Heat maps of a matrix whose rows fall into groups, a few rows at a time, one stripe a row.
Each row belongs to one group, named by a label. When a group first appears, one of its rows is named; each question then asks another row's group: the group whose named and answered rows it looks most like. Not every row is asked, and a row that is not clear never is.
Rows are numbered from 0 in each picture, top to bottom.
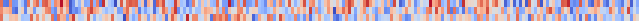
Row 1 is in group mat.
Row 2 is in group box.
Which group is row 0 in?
mat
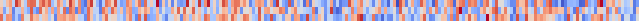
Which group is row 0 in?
box
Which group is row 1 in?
box
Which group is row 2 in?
box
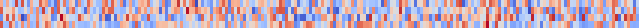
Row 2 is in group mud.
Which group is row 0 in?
box
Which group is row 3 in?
mat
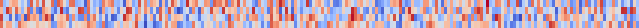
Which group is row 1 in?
mud
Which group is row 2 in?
mat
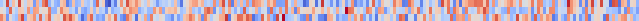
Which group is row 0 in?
mud
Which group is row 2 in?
box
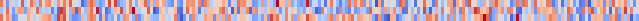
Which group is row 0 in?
box
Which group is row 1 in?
mud
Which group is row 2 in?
mat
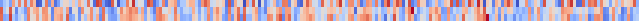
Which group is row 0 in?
mud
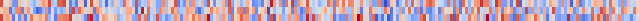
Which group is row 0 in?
mat
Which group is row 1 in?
mud
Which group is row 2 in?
box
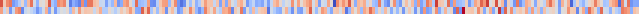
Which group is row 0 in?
mat
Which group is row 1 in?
mud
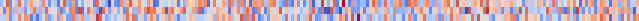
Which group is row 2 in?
mud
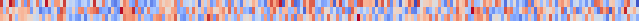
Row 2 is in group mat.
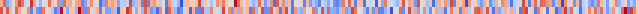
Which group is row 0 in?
box
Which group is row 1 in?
mud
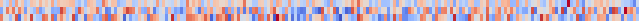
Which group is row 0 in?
box
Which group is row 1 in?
mud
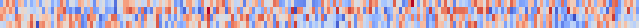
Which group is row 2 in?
box
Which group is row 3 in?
box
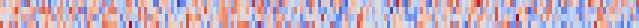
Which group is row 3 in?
box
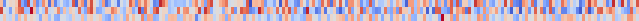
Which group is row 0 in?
mud
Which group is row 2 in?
mud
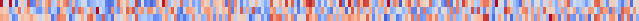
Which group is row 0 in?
mat
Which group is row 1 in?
mud
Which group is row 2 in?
mat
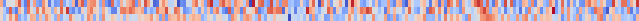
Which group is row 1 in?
mat
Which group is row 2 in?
box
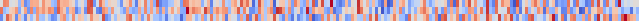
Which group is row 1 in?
box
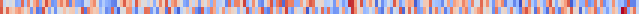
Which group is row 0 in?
mat
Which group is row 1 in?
mud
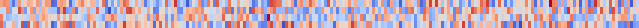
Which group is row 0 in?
mat
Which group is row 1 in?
mud
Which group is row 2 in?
box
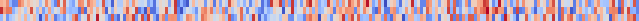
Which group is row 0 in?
mat
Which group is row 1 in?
mat
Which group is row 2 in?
mud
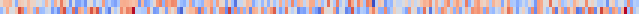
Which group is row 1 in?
mud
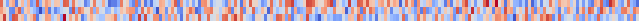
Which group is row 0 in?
mat
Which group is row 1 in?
mud
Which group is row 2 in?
box
